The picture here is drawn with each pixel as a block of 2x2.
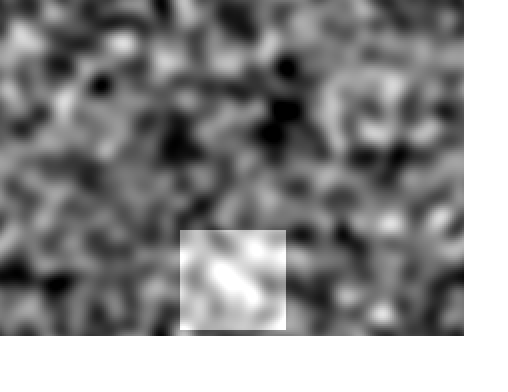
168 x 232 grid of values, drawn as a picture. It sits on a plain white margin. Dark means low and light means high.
Ninth with the highest average: bottom middle. Slope: none. Average level on the scale: 40%. Odd patch: higher, in the bottom middle.
